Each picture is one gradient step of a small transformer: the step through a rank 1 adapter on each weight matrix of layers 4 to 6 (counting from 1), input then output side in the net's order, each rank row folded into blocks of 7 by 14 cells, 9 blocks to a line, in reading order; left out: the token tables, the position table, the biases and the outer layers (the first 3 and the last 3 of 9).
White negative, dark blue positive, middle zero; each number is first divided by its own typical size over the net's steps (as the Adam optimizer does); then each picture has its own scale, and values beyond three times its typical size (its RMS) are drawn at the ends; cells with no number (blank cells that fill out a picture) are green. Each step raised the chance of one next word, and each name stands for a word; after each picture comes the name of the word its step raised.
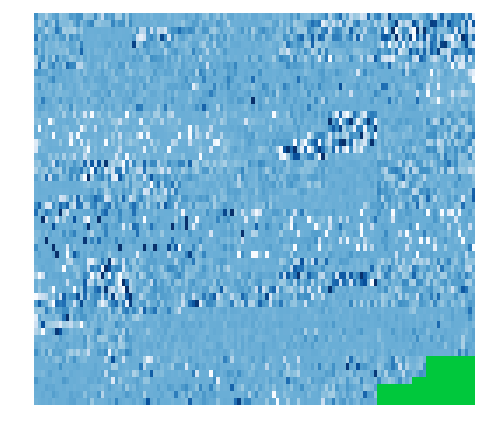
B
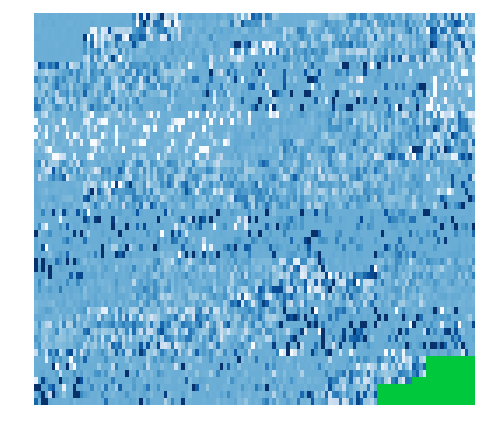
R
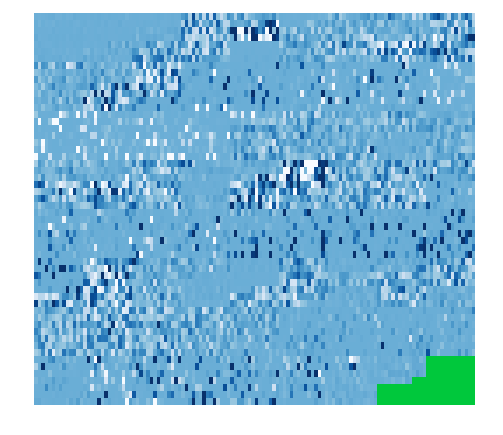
R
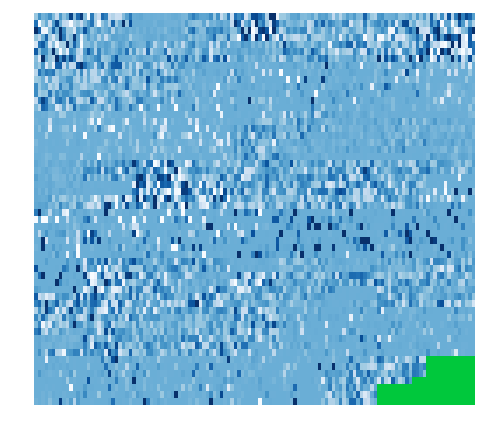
R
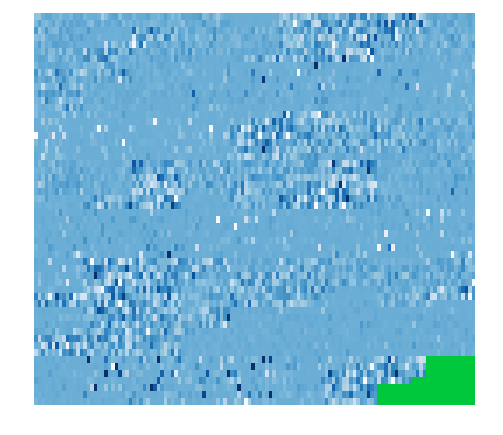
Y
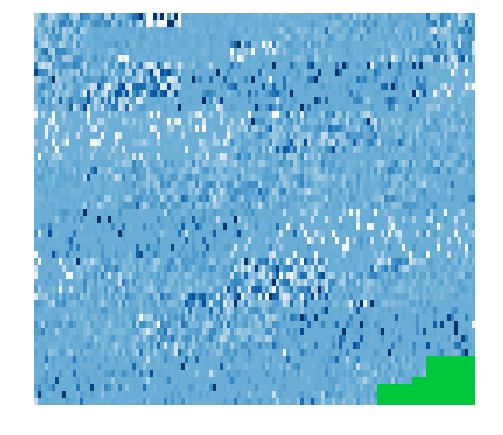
B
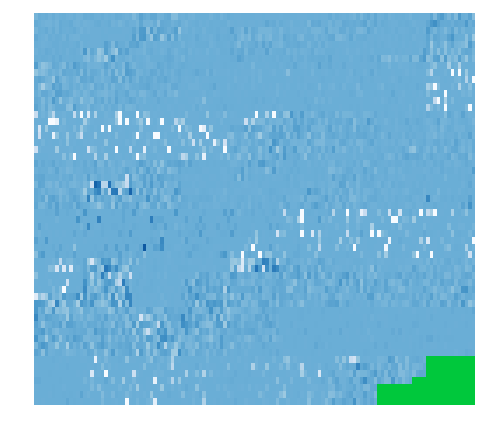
B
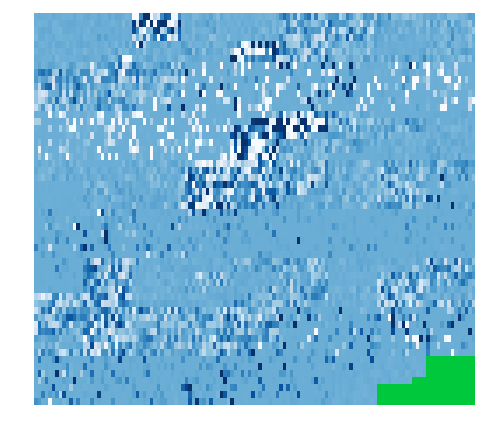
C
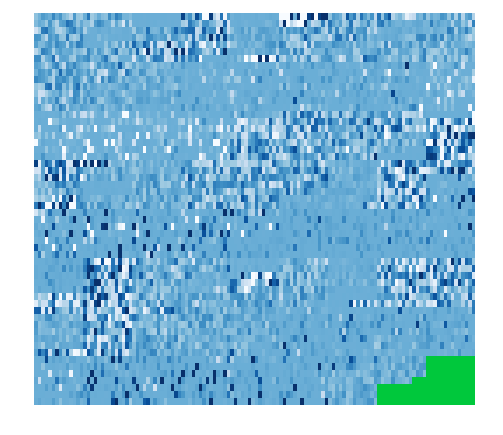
C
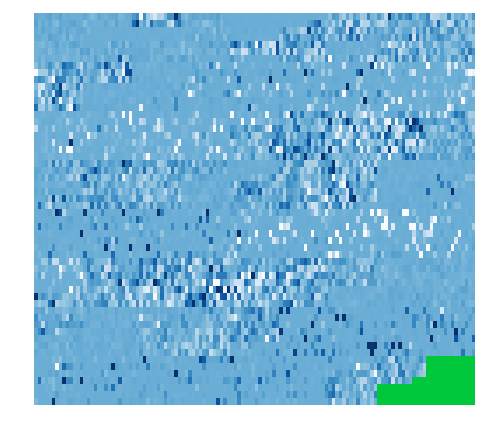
B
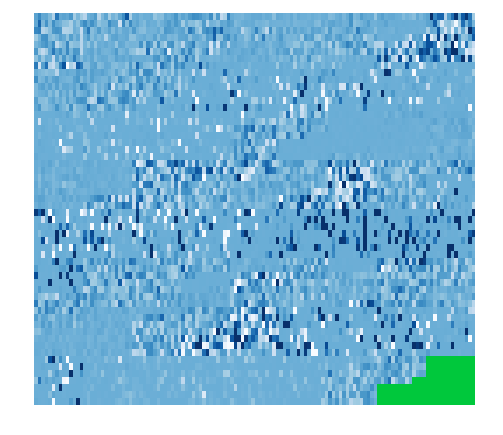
R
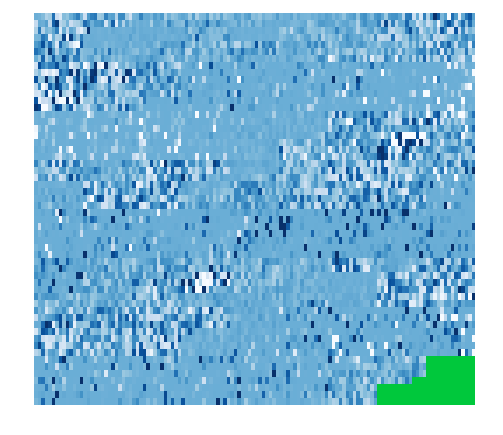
R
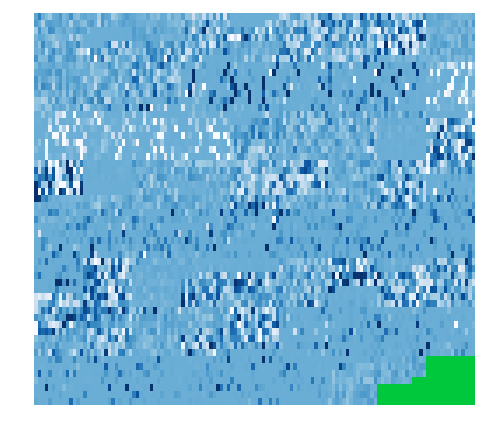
C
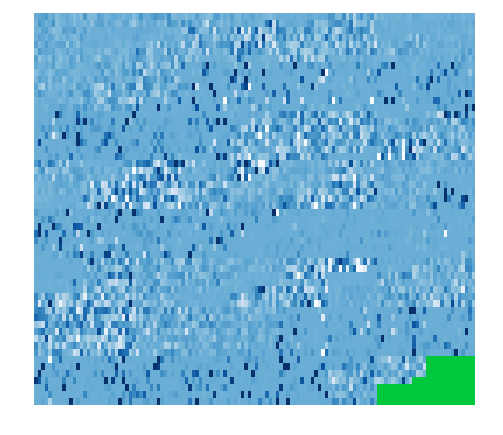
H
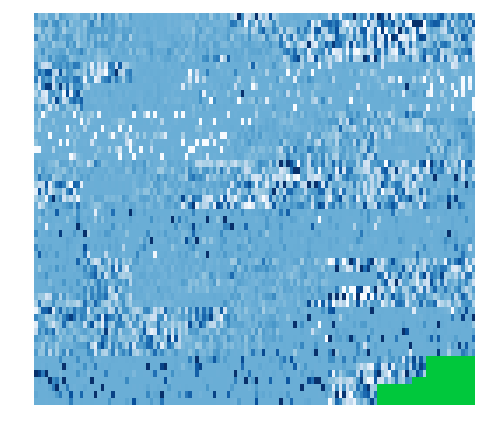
C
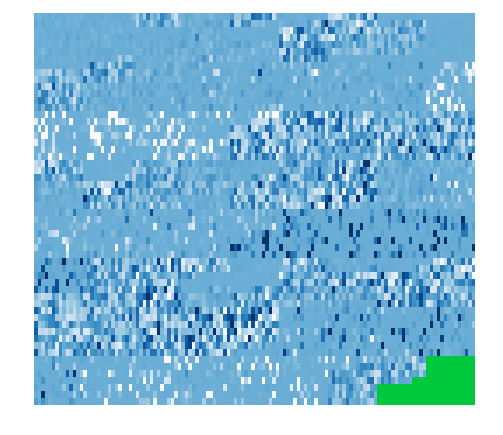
C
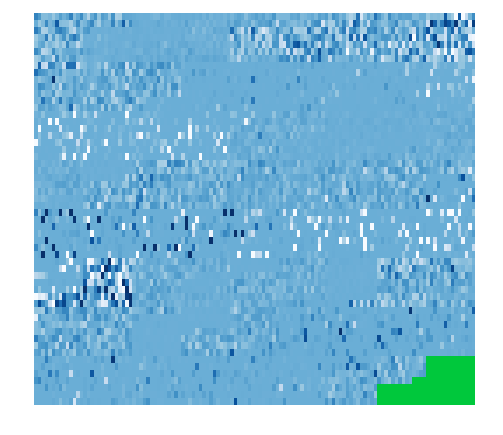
B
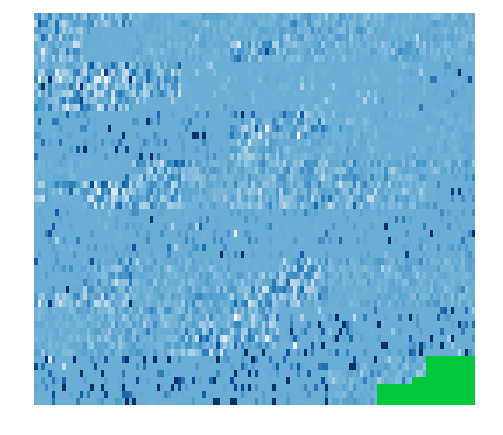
H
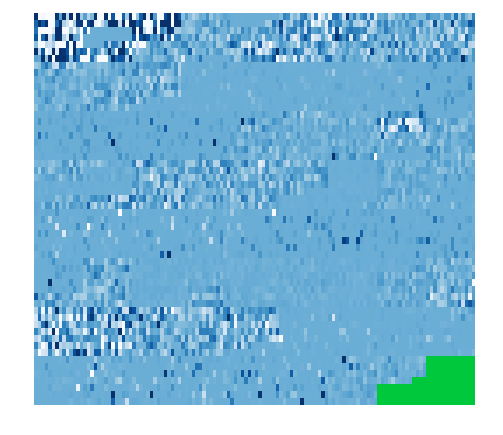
Y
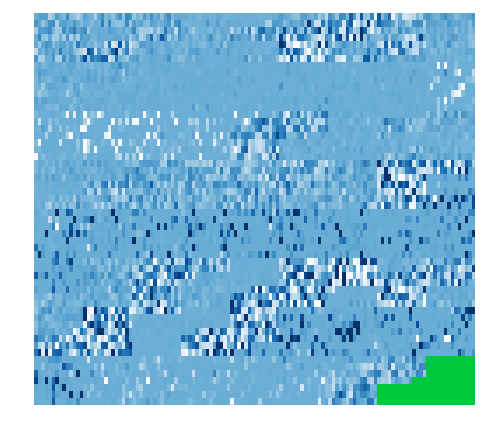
C
